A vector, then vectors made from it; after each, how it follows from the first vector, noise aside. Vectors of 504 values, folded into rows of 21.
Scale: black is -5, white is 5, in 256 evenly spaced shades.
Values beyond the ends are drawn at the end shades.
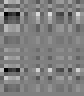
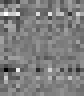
sign-scrambled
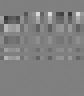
partly zeroed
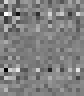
sign-scrambled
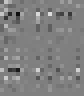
partly zeroed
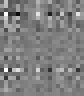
sign-scrambled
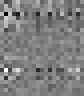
sign-scrambled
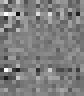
sign-scrambled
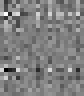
sign-scrambled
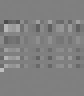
partly zeroed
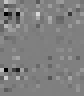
partly zeroed
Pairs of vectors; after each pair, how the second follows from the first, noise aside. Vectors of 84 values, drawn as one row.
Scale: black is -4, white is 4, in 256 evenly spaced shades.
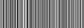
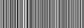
copied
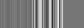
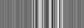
copied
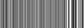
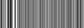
reversed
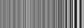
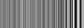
copied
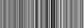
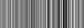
wrapped around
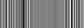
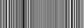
copied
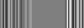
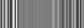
reversed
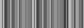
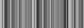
copied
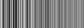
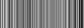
wrapped around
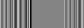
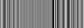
reversed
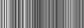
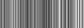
reversed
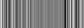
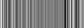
copied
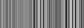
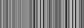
copied
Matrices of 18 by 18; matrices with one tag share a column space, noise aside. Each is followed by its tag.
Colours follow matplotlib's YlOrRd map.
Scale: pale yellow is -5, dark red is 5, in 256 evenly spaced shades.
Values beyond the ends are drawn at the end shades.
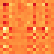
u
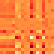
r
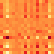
r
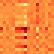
u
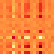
r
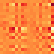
u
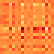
u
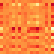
u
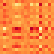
u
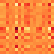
u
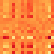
r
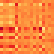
u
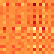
u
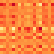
u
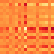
u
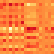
u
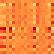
u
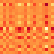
u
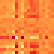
r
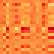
u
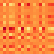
u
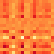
r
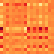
u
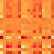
r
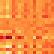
r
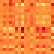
u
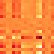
r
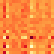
r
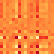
r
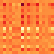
u
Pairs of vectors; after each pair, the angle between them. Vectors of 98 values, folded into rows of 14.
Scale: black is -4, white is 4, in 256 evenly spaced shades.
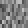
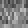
orthogonal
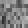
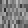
orthogonal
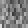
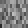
nearly opposite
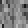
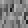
orthogonal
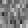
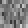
nearly parallel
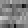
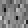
orthogonal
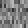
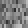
partly aligned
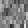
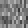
partly opposed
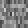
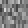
orthogonal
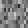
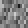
nearly parallel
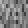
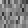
partly aligned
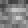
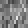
partly aligned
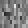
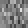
partly opposed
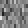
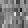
orthogonal
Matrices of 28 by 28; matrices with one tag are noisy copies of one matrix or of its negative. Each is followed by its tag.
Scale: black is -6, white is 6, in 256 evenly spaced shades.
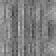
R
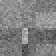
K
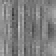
R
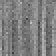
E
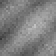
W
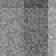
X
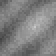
W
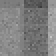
X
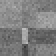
K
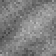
W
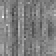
R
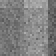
X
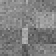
K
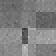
K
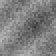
W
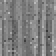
E
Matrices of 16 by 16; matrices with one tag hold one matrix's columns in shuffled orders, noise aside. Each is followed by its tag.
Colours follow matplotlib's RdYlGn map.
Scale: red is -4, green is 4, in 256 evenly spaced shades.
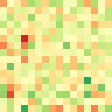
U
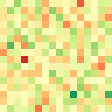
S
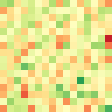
U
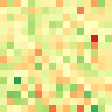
U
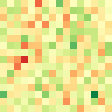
S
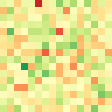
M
